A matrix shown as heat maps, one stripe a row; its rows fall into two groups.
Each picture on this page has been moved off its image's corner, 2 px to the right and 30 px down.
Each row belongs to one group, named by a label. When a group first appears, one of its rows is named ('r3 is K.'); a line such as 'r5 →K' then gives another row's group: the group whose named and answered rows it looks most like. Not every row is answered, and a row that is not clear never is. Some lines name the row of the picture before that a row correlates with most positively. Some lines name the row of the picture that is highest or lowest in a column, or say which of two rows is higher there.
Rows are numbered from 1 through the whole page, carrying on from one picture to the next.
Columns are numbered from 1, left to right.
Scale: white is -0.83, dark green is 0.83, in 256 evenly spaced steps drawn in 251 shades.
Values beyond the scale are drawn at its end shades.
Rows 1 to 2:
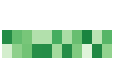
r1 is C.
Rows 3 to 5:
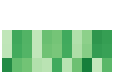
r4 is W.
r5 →C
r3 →W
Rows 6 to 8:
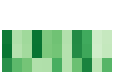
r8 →C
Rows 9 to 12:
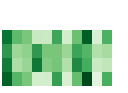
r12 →C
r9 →C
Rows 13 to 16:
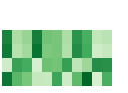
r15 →W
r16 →C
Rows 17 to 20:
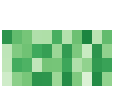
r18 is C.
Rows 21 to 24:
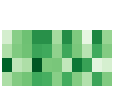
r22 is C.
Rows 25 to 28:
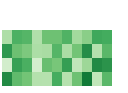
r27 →W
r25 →W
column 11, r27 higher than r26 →Yes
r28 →C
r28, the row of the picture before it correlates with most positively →23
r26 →C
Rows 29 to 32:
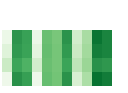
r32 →W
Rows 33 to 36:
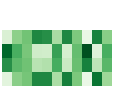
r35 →C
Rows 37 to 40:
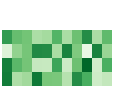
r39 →C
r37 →C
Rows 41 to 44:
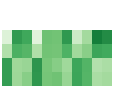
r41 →W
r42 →W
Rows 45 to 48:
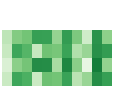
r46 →W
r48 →W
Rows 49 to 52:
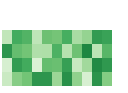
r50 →C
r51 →W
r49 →W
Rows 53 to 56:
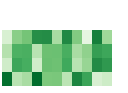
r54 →W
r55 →W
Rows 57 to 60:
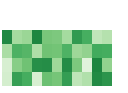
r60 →W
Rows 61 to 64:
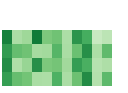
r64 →C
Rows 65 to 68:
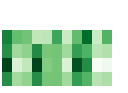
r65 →C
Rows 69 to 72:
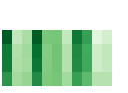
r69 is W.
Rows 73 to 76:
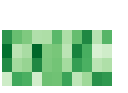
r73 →C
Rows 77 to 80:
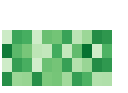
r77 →W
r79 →W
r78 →C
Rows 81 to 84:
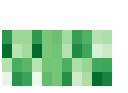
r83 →W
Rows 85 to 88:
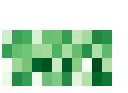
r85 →W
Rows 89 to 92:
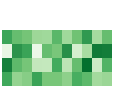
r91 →C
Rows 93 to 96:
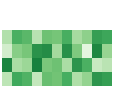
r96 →W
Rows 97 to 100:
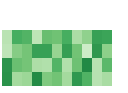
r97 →W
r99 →C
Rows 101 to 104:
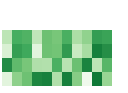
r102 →W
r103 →C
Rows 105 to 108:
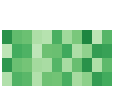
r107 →C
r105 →C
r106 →W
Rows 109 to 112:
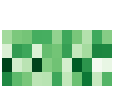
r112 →C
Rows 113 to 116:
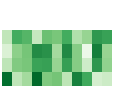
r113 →W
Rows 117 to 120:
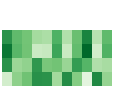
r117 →C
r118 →C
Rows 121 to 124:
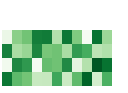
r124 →C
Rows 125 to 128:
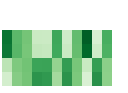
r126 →C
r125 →C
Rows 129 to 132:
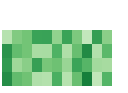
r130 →C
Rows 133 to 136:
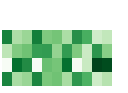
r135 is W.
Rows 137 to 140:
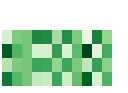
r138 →C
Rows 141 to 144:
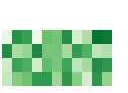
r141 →W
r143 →W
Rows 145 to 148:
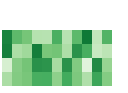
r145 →C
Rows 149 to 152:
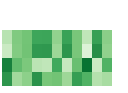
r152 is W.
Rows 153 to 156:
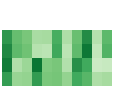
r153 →C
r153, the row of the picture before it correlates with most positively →151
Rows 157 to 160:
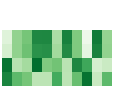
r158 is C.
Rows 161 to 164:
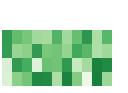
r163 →W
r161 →C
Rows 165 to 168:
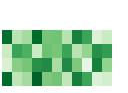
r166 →W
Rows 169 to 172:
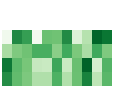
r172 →C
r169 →W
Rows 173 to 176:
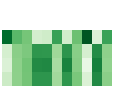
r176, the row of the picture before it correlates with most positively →170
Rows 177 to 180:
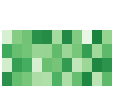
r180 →C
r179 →W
